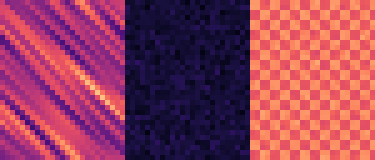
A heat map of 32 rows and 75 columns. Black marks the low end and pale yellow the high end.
It is made of 1 by 3 panels. Panel 1,1: middling, slanting down to the right, strong in contrast. Panel 1,2: very low, fine-grained, faint in contrast. Panel 1,3: high, checkered.
